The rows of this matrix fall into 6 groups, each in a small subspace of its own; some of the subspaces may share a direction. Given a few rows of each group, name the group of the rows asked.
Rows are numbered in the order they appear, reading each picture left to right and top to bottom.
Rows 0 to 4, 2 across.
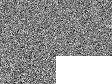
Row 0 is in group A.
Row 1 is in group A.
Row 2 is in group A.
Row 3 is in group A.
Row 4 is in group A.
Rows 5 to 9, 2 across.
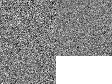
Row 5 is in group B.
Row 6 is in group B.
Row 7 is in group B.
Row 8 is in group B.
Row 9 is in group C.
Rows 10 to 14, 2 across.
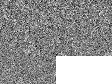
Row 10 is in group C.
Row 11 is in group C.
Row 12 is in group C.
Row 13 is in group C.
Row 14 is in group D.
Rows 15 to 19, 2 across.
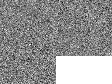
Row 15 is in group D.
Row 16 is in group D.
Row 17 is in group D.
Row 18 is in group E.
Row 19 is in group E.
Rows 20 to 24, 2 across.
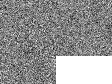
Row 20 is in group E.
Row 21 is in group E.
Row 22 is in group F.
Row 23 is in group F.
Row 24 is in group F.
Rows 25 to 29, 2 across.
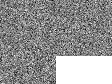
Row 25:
F
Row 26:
D
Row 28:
B
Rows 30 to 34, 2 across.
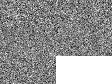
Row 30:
B
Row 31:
C
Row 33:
A
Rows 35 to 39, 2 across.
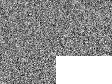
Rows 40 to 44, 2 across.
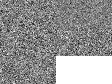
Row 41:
E
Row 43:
A
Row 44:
D
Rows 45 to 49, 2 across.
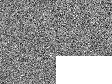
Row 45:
C
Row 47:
F
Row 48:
C
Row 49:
A
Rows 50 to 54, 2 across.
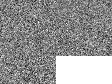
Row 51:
B
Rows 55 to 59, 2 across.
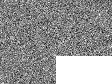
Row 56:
C
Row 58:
D
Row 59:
A
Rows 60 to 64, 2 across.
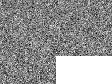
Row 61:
E
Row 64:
C
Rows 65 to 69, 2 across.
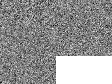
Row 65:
C
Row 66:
F
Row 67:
F
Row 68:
B
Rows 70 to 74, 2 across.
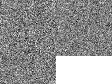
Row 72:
C
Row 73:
E
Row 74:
C
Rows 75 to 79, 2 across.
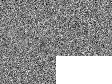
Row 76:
D
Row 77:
C
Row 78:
E
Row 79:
B
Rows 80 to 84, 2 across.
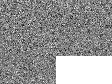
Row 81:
F
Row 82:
B
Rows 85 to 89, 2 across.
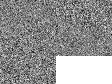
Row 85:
D
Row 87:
E
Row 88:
C
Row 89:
D
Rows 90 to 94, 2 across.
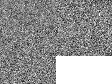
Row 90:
C
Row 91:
C
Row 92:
F
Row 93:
C
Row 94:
A
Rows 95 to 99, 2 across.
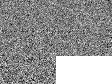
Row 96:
F
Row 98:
B
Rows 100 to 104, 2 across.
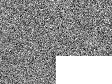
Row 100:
F
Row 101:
C
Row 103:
D
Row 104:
F
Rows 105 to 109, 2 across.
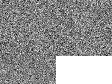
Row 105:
B
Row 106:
C
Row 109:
F
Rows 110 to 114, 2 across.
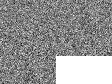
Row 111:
F
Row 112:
E
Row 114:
F
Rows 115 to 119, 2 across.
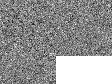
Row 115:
E
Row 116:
B
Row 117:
F
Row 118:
D
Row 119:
B
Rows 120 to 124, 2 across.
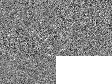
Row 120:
C
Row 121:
C
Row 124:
E
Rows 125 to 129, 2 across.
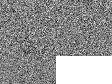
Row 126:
D
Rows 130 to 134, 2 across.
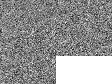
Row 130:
D
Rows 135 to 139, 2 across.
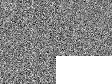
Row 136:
A
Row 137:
D
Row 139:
D
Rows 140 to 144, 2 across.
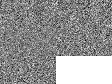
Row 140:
F
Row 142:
A
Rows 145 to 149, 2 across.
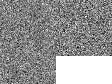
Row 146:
D
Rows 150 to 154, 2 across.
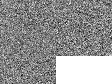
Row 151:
B
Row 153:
A
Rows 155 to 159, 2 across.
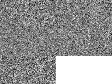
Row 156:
F
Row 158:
A
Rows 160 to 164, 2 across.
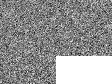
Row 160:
D
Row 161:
C
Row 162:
C
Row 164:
C
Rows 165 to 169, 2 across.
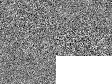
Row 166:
D
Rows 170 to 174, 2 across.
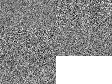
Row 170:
A
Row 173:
A
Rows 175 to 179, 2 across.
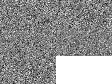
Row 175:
D
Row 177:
B
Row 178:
A
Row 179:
D
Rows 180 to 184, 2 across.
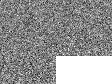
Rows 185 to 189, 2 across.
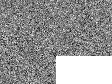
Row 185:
F
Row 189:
C
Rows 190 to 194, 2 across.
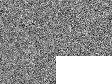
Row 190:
E
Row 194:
E
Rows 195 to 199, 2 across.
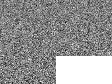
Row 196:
E
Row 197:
A
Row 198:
E
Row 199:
E
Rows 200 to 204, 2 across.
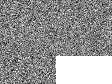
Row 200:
A
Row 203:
F
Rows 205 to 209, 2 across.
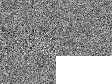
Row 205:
A
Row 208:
B
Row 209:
C
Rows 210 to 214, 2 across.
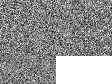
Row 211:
C
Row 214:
D
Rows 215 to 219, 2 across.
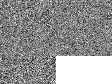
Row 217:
E
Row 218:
B
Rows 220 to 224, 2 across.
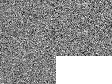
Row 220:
B
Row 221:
E
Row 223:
E
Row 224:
A
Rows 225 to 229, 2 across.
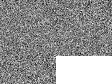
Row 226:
F
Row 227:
B
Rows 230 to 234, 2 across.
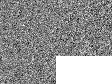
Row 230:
A
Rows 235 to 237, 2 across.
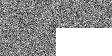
